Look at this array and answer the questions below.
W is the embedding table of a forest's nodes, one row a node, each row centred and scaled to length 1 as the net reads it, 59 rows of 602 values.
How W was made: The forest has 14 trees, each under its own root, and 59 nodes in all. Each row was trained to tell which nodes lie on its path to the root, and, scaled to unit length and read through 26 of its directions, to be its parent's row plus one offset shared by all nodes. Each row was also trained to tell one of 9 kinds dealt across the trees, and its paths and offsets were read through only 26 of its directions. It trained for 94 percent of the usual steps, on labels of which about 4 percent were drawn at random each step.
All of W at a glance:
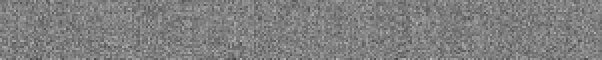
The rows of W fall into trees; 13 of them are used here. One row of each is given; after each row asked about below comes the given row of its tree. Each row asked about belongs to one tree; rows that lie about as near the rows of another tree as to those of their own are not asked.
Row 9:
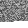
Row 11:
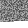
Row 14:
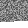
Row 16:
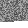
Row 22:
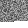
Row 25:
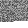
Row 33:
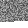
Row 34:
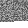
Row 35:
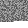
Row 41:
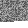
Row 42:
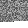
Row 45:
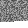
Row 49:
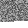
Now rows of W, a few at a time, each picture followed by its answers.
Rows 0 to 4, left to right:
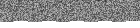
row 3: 11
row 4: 42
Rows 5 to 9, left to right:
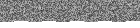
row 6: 22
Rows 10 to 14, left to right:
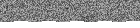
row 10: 11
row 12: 42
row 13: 42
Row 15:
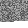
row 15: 22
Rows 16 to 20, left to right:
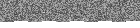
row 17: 9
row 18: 11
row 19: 16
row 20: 41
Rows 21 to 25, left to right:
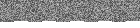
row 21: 14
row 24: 33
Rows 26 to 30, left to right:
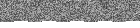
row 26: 14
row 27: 41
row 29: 34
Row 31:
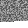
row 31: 45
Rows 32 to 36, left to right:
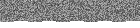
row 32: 11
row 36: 49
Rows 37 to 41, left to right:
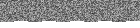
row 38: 41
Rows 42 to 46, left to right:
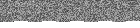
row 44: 33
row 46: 34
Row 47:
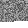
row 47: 34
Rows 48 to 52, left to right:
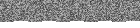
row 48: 9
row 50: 16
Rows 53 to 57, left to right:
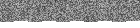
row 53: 22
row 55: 22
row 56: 42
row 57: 45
